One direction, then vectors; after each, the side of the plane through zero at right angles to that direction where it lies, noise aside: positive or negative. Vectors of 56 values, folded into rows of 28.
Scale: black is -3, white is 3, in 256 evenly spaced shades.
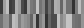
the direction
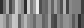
positive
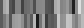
positive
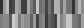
positive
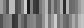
negative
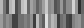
negative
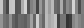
negative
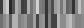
positive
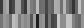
positive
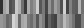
positive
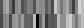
positive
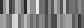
positive
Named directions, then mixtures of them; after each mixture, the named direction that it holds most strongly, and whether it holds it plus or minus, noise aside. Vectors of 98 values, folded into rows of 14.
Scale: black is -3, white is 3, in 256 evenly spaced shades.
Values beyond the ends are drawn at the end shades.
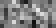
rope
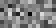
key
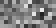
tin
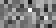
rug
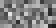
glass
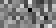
rug, minus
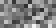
tin, minus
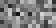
key, plus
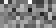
rug, minus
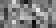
rope, plus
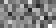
rug, minus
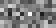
key, minus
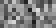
rug, minus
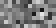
tin, minus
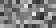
tin, plus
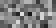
key, plus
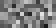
glass, minus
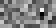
tin, plus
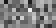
rug, plus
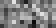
rope, plus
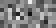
key, plus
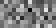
rug, minus
